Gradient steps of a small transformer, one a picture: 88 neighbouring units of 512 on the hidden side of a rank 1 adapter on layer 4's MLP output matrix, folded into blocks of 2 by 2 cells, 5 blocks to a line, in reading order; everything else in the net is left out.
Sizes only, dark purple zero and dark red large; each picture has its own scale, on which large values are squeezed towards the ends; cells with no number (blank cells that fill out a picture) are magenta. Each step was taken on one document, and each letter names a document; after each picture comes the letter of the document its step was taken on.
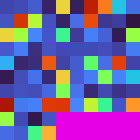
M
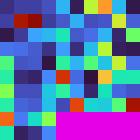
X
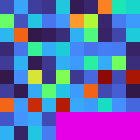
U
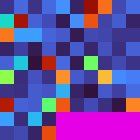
M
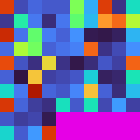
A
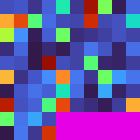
M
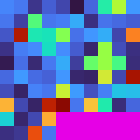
U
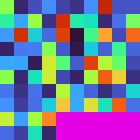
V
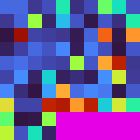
X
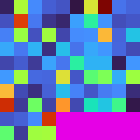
X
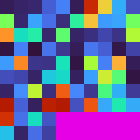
M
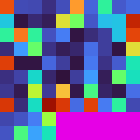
A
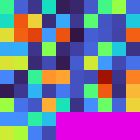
U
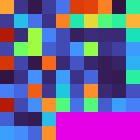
A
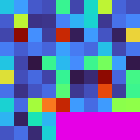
U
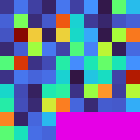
U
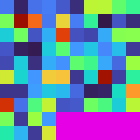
V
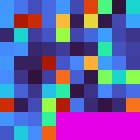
V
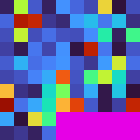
X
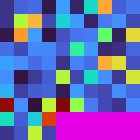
X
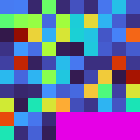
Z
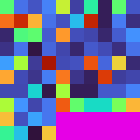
M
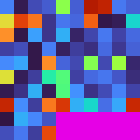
M
